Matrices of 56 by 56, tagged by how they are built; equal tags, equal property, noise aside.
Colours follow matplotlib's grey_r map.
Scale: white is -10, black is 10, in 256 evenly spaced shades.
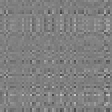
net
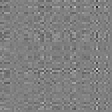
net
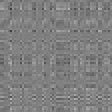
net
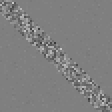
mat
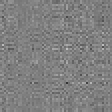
net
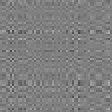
net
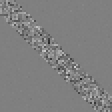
mat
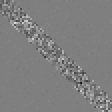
mat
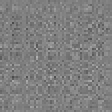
net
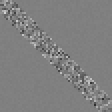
mat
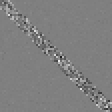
mat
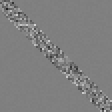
mat
